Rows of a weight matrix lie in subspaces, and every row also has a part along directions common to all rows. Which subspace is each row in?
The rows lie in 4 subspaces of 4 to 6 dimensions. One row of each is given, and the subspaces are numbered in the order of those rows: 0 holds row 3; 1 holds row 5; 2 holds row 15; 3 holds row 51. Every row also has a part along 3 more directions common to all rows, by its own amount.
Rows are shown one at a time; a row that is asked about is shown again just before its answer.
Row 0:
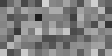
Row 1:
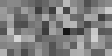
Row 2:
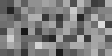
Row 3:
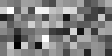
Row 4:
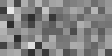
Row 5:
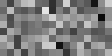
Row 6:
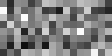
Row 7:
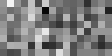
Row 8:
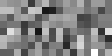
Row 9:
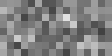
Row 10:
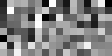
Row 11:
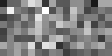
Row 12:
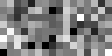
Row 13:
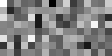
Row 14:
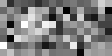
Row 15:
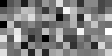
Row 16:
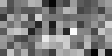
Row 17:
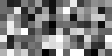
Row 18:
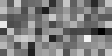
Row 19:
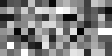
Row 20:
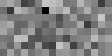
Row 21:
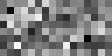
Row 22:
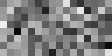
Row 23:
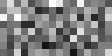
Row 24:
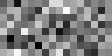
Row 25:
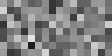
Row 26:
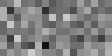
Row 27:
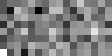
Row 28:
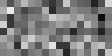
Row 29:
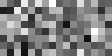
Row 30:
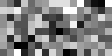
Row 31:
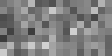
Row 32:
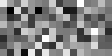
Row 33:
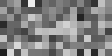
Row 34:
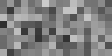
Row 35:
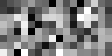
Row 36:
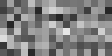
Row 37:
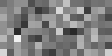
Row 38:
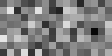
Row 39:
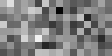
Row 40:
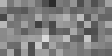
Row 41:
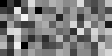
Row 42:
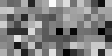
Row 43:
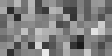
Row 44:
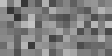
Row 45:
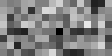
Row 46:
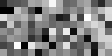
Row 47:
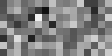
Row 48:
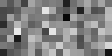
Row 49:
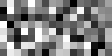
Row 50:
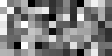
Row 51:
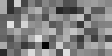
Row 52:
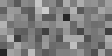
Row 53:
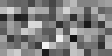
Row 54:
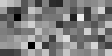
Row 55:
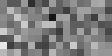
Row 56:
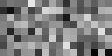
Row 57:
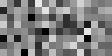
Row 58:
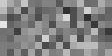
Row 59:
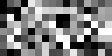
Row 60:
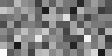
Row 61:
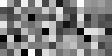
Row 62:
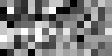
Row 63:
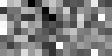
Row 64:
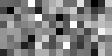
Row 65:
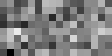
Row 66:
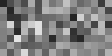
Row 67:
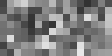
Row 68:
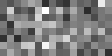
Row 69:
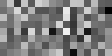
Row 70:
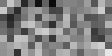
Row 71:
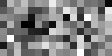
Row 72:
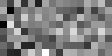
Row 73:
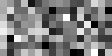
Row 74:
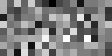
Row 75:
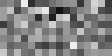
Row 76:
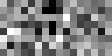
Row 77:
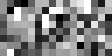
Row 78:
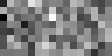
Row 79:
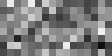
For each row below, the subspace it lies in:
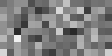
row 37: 3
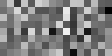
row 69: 3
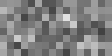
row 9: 3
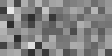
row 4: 3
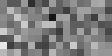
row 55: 1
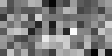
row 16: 0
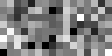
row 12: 2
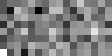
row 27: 2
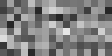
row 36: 3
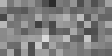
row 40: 0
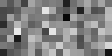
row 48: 3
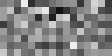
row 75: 1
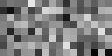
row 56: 0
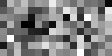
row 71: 1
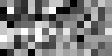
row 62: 3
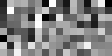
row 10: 1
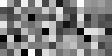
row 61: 2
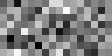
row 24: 0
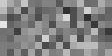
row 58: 2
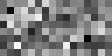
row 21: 3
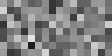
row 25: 3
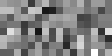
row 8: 0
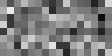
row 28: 1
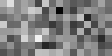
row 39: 3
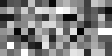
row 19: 0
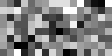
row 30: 0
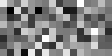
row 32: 2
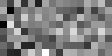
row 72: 3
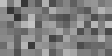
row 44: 1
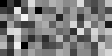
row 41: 1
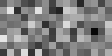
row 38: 2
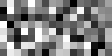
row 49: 3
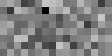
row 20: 1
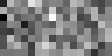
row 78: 1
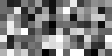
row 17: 0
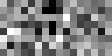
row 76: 0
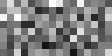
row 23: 0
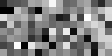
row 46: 0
